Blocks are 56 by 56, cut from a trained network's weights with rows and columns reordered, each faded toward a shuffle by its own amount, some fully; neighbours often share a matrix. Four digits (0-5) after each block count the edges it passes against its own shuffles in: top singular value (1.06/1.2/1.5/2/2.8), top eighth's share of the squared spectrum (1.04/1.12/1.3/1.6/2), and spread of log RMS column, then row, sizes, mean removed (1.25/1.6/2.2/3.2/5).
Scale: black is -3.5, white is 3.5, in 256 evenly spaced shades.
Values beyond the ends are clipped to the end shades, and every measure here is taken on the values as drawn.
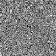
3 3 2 1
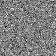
1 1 0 0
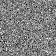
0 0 0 0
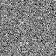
2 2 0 0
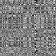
4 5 2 3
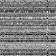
5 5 1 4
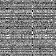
4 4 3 2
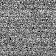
2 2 0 0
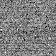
2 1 0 0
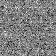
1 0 0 0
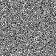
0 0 0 0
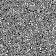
0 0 0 0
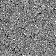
0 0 0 0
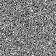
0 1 0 0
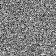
1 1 0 0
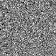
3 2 0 0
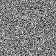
1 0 0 0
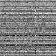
5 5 0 3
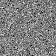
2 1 0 0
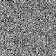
3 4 2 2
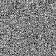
3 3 0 1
